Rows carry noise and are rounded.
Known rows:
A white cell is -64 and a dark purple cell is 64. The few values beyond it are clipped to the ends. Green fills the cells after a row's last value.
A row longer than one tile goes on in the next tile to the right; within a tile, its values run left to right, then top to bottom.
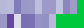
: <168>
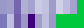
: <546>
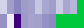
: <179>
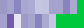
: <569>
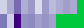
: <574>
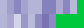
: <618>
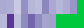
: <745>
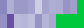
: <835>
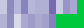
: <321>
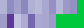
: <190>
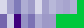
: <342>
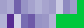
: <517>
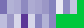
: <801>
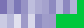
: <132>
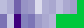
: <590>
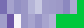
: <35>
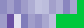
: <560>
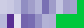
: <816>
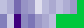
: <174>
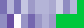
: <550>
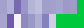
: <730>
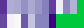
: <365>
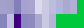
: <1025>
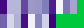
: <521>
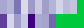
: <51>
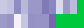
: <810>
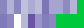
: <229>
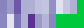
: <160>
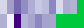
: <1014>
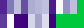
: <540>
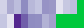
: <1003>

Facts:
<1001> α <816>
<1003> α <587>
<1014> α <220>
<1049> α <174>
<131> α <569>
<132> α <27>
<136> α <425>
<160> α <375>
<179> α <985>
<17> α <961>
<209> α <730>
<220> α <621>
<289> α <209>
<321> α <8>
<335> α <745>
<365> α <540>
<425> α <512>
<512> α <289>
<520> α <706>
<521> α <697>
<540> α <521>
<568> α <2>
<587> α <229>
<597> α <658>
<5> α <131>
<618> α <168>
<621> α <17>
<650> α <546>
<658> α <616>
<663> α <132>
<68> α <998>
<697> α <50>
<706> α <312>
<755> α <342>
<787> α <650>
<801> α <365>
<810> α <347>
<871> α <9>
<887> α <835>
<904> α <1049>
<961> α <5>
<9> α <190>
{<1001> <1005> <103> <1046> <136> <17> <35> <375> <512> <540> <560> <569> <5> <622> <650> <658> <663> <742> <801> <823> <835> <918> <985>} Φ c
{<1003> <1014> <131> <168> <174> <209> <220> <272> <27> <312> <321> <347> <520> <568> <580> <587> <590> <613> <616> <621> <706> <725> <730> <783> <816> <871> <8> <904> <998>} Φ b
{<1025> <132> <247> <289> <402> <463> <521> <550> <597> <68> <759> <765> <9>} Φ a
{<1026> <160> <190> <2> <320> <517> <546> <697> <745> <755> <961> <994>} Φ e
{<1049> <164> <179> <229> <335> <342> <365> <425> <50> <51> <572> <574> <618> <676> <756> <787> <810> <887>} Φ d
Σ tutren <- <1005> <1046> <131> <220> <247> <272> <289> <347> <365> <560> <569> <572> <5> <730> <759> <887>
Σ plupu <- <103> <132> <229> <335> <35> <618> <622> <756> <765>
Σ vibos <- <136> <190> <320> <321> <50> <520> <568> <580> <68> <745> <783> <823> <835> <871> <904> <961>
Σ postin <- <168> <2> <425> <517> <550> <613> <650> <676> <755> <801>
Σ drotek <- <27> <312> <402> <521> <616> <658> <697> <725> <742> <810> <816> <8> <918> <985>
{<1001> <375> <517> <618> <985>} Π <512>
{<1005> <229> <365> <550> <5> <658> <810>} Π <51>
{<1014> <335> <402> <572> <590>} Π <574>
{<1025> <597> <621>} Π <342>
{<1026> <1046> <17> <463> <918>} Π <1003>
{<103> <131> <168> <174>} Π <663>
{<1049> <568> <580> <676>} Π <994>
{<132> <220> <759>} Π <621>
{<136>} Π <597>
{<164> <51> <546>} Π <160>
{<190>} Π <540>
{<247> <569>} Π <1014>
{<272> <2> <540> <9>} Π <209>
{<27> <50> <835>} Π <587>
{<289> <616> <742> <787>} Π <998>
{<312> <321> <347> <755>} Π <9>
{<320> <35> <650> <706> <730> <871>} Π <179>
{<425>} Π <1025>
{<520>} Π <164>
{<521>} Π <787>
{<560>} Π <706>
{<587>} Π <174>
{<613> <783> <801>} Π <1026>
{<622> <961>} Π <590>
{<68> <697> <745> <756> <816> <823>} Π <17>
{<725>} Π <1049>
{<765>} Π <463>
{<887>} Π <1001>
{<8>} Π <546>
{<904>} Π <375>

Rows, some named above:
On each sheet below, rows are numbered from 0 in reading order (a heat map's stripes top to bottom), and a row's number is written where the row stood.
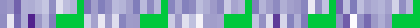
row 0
<160>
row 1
<132>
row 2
<136>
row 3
<801>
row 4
<550>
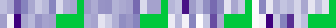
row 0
<587>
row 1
<520>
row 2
<425>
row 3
<17>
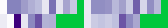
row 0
<621>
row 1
<220>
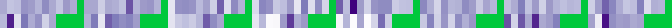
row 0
<918>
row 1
<756>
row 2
<220>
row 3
<5>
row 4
<289>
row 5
<68>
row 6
<164>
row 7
<706>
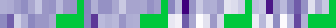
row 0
<580>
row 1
<835>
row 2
<512>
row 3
<425>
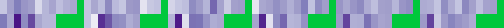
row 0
<998>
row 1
<1003>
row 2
<816>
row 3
<312>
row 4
<320>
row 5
<783>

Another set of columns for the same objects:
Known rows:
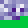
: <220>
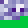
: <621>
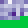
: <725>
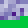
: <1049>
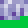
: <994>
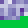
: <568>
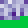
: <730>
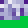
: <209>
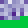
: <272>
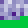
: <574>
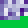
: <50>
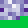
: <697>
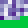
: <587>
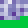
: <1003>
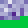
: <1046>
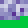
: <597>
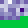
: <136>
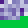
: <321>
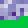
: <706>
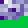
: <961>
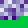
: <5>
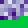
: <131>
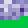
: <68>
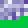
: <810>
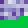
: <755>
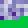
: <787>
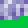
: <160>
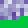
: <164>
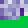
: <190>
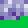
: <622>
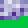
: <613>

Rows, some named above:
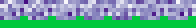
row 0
<512>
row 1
<658>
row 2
<918>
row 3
<520>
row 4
<550>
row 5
<9>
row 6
<312>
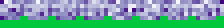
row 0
<961>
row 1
<816>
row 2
<756>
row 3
<2>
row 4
<621>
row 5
<697>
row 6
<8>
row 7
<512>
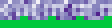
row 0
<1005>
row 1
<546>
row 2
<132>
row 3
<706>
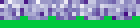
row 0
<209>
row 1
<918>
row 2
<229>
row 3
<1014>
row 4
<572>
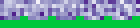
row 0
<676>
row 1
<918>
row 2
<765>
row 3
<540>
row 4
<521>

